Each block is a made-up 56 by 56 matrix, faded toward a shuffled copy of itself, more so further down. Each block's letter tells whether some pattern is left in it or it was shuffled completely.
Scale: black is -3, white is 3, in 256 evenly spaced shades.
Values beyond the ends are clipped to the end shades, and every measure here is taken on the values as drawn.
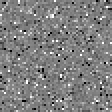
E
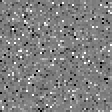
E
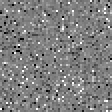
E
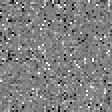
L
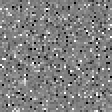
E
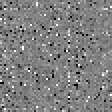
L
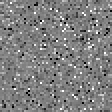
E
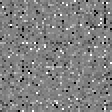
L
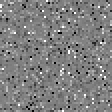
E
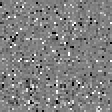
L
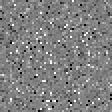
E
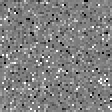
E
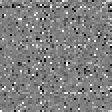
L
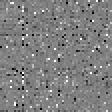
L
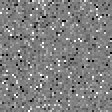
E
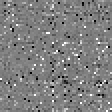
L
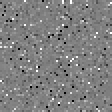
E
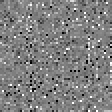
L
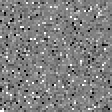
E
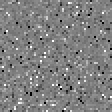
E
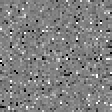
L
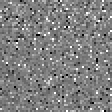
E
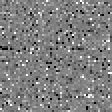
L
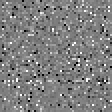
L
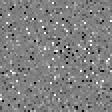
E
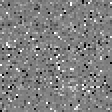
L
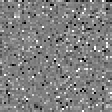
L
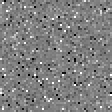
E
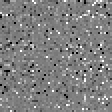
L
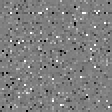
L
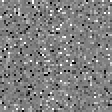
E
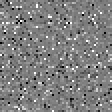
L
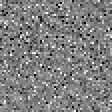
E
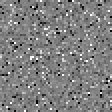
E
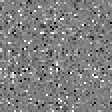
L
